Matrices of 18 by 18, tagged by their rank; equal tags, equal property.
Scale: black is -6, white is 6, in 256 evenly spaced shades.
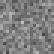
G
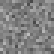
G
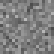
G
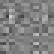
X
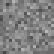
G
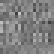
X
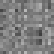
X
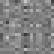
X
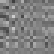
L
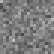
G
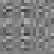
L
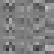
L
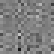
X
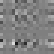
L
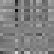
L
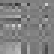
L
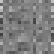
X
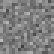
G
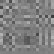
X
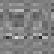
L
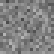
G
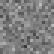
G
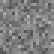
G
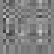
L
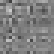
X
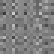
L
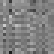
X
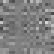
X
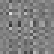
L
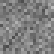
G
